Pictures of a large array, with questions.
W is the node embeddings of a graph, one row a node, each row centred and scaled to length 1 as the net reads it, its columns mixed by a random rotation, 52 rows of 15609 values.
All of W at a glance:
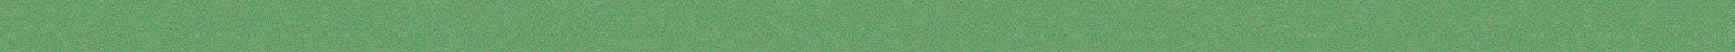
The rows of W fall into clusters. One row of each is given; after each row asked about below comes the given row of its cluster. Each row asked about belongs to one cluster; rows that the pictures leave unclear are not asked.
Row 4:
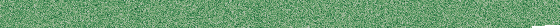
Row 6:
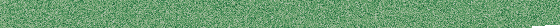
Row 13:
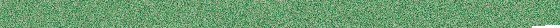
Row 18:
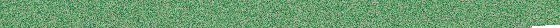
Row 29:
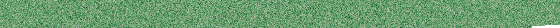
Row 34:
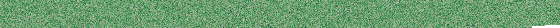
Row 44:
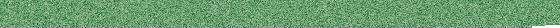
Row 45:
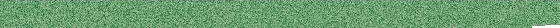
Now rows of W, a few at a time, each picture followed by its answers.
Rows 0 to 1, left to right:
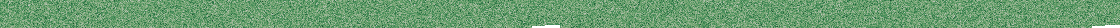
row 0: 44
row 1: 13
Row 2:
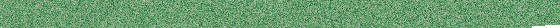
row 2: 13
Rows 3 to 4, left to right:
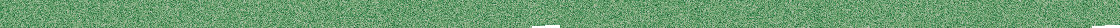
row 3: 18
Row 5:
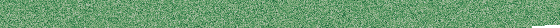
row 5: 34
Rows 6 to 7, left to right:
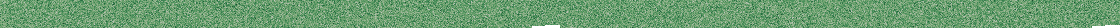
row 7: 44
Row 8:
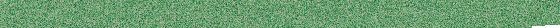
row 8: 6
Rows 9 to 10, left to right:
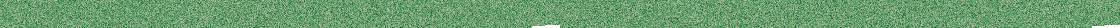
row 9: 29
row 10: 34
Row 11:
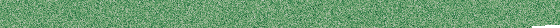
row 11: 29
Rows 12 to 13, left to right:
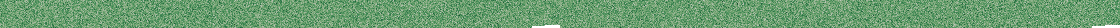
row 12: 45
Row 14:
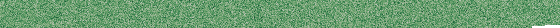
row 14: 4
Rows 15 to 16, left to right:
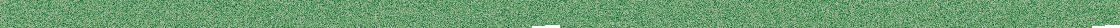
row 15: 6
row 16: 4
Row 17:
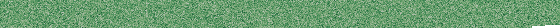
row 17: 44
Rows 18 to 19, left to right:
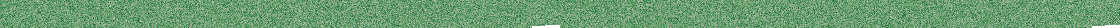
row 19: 34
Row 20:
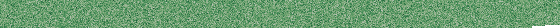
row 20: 18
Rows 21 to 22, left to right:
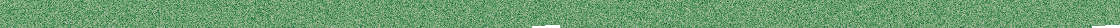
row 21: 6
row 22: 29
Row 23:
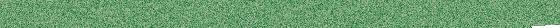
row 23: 29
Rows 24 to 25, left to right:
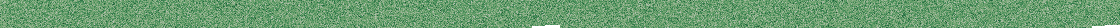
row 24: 6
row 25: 34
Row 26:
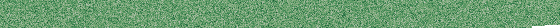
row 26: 34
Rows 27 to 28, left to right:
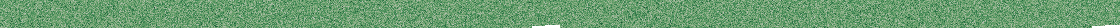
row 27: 13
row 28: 29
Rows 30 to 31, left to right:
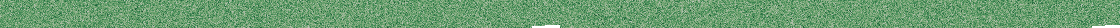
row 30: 4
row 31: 44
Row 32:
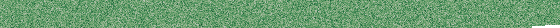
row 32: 13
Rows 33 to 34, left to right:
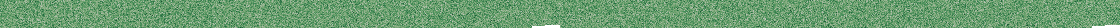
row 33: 45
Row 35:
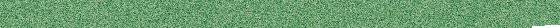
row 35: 45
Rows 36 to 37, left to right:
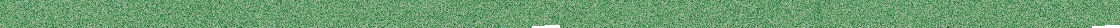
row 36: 45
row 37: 4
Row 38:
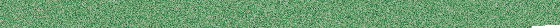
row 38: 29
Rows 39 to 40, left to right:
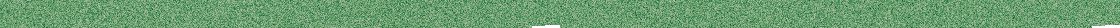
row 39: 18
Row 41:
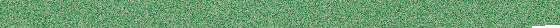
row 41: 44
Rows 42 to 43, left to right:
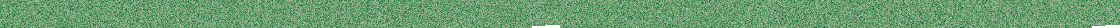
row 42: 18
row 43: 29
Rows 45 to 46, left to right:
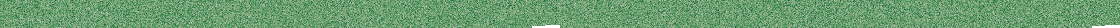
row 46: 6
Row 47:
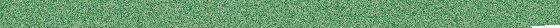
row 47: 18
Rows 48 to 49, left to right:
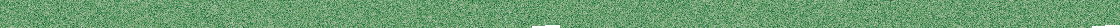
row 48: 44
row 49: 13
